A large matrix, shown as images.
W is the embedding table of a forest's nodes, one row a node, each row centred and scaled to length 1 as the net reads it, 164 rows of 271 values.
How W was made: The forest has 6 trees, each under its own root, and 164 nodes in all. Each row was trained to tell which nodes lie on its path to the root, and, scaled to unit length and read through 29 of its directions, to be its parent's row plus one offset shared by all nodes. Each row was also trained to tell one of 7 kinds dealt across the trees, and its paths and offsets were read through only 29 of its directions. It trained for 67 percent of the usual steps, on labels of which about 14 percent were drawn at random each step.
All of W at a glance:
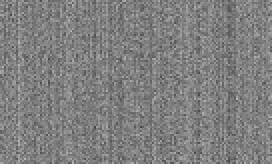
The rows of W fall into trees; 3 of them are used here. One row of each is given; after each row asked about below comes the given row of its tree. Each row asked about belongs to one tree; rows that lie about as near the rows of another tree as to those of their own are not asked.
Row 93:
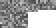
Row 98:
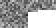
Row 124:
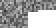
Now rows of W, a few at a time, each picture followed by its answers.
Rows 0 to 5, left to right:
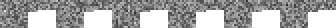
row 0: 98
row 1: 98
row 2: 124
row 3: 93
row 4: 98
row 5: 98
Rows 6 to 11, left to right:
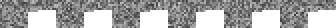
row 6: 98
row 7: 98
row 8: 93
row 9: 124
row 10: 93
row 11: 93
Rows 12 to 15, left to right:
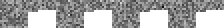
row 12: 98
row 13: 93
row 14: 98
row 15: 98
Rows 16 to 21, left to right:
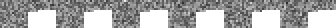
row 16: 93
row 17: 124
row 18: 98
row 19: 124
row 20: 93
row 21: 124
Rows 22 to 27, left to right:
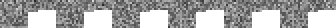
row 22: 124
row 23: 98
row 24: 98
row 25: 93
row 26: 124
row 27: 93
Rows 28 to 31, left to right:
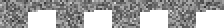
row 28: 98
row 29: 98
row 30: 93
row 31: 124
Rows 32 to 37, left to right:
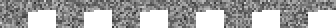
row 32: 93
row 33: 124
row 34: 93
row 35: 98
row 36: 93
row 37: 98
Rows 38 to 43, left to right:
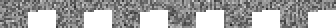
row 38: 93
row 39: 93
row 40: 124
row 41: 93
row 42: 98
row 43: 124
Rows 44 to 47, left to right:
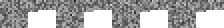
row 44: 93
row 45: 124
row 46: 98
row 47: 93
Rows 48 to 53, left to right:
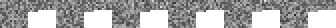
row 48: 93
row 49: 98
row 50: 93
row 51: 93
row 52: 93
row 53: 93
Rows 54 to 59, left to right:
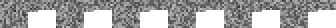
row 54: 124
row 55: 124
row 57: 124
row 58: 98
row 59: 98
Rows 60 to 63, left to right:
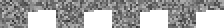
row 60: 98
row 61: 98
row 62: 93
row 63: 98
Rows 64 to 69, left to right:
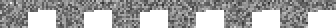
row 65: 98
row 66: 93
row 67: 98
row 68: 124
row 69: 98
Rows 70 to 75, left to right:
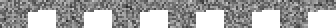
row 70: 93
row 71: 98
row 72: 98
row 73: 93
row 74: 93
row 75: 93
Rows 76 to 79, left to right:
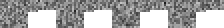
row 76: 98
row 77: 124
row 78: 124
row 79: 93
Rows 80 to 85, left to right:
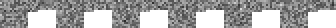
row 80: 124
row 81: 98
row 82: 98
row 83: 98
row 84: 98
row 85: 93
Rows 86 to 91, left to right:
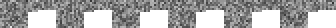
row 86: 98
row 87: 124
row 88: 98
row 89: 124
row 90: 124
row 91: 93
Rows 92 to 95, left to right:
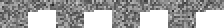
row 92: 93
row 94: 124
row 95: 124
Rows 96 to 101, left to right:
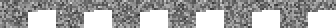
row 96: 124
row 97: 98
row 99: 98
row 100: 93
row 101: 98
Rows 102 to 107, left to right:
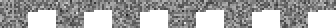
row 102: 98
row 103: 124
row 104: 98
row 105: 124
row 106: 93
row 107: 98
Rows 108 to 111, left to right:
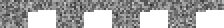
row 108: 93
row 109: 98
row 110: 93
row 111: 93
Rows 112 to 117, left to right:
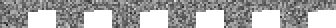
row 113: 93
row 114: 98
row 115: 98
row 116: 93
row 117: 124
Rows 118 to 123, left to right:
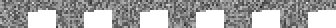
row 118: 98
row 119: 93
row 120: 124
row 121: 93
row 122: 124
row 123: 124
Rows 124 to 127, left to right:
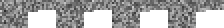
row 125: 98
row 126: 93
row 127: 98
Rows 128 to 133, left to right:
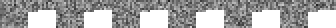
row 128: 98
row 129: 93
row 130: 93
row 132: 124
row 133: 93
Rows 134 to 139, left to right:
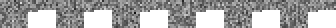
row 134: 93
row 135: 93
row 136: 98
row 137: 124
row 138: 93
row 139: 98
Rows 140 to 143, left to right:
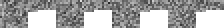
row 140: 124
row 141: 98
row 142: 93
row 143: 124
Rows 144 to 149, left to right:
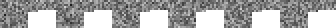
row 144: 98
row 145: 98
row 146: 98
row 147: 124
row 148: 98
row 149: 93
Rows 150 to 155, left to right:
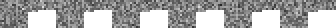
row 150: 98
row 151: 93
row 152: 93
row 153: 93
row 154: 98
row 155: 124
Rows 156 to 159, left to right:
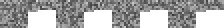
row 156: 98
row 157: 93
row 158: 93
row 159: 93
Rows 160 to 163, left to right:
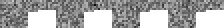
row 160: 98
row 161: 93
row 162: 98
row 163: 98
